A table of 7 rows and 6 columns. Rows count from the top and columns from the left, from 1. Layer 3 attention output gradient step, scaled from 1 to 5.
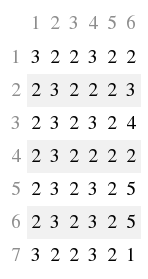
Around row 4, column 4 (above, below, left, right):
3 3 2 2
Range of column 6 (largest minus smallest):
4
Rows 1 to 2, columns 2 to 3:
2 2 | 3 2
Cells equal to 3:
13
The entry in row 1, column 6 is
2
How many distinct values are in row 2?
2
